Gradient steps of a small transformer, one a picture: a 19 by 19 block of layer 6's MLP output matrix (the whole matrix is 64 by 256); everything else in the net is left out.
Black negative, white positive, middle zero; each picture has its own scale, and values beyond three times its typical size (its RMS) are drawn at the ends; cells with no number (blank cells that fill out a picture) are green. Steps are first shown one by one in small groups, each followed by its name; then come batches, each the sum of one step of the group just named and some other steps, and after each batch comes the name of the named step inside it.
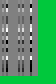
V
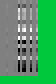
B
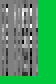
V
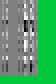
V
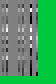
V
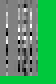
B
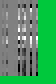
B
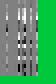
B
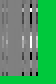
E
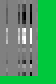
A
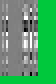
E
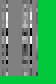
E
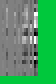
A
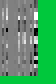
A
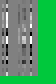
A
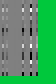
E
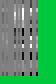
E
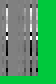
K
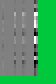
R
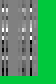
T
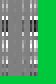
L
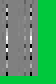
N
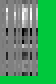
N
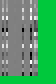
L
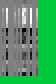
K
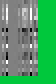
L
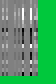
L
